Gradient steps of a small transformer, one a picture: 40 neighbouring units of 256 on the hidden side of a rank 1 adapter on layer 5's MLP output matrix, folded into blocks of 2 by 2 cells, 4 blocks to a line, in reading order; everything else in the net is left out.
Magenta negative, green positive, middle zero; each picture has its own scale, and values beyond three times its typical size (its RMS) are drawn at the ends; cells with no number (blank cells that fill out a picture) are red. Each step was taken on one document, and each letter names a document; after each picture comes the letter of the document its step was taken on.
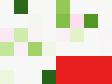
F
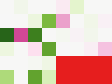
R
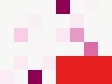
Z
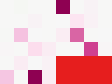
Z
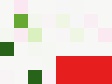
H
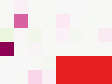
H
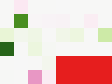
H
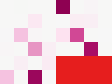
Z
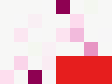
Z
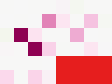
R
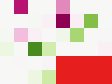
F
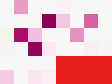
R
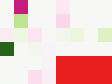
H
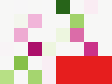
Z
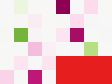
Z
